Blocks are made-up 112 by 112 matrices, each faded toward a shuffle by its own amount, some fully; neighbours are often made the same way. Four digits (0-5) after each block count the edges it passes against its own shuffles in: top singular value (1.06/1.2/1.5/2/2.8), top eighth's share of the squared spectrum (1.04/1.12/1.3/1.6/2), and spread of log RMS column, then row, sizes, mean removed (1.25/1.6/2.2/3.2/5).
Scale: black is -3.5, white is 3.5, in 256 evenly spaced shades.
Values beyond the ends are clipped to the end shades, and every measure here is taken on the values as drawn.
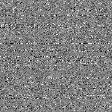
2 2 0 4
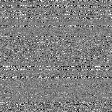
2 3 0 4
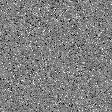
0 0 0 0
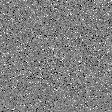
1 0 0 1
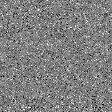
1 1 0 2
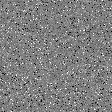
0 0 0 0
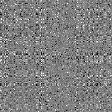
5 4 3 3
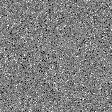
0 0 0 0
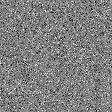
0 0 0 0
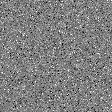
0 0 0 0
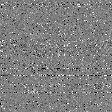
2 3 1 3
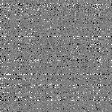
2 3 3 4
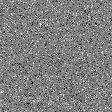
1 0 0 0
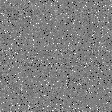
3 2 0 1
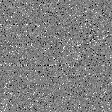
3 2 0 1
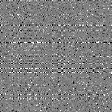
5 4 2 3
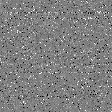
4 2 0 1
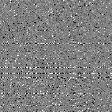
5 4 2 3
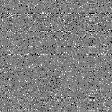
4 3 1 2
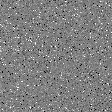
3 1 0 0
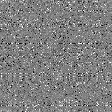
4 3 1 2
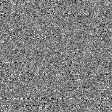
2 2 0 3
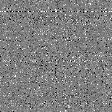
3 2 2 3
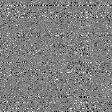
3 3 2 3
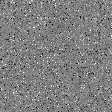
0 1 0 1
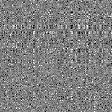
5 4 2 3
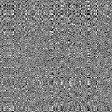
5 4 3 3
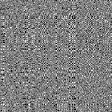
5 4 3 3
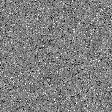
3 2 0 0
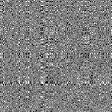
5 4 3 3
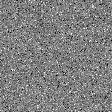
2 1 0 0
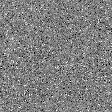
2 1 0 0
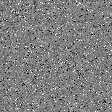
1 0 0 0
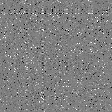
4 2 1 1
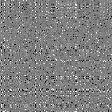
5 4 2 3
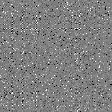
4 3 2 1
